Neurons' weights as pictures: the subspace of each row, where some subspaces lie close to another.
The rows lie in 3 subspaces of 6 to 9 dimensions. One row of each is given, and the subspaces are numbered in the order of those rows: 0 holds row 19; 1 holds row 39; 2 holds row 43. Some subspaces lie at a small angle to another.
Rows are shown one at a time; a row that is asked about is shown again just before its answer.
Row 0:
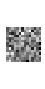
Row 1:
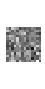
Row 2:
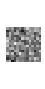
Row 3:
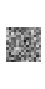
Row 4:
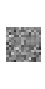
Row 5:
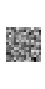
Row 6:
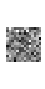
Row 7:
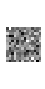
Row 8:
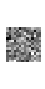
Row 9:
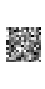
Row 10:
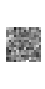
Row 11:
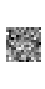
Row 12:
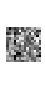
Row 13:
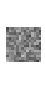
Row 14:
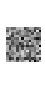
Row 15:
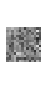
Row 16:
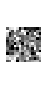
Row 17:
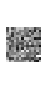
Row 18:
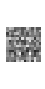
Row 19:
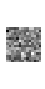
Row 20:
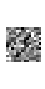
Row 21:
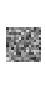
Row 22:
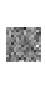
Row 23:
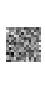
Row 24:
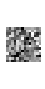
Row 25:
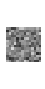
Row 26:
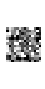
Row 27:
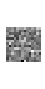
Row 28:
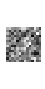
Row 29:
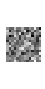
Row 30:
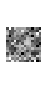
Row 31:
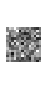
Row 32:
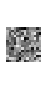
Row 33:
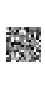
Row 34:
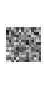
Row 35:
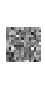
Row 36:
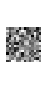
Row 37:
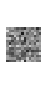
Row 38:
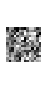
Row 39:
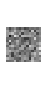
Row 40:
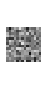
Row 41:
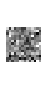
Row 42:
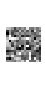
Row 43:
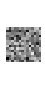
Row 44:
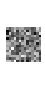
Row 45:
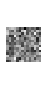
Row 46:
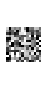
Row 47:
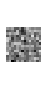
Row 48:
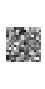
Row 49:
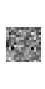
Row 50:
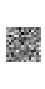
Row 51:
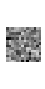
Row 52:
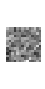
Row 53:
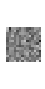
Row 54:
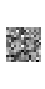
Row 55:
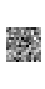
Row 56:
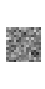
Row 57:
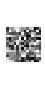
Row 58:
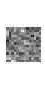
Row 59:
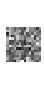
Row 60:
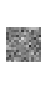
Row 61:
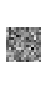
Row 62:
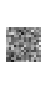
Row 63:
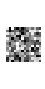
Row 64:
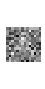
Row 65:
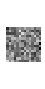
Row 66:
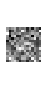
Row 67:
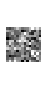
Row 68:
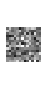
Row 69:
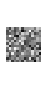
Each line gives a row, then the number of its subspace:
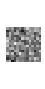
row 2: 2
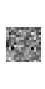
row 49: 2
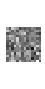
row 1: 0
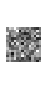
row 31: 0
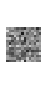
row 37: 2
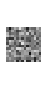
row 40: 1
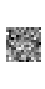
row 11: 2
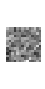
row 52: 1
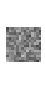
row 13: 0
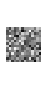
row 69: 1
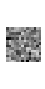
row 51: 1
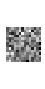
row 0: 1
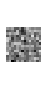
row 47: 2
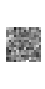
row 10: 1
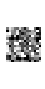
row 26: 0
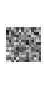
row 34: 1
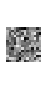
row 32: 0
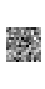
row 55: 1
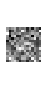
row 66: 2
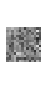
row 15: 0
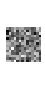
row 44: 1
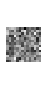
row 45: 0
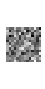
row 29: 1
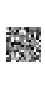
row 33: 2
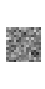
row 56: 1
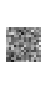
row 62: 2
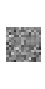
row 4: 1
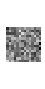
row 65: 0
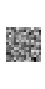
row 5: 1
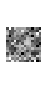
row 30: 2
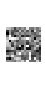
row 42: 1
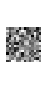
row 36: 1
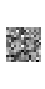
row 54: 1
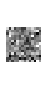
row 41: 0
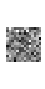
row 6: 1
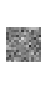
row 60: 1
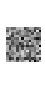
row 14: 0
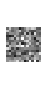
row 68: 1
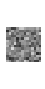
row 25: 0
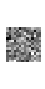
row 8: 1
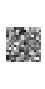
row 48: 1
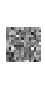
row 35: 2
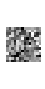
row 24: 0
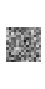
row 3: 1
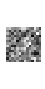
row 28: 1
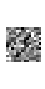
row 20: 2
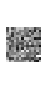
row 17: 0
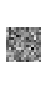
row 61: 2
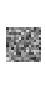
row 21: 2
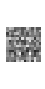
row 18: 2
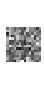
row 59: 2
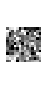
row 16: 0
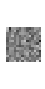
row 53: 0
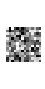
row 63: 2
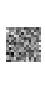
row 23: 2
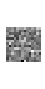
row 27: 1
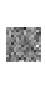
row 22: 0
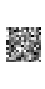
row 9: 1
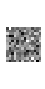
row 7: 0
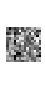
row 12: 0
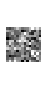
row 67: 1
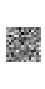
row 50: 1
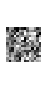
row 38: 0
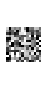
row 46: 2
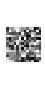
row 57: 0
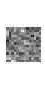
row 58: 2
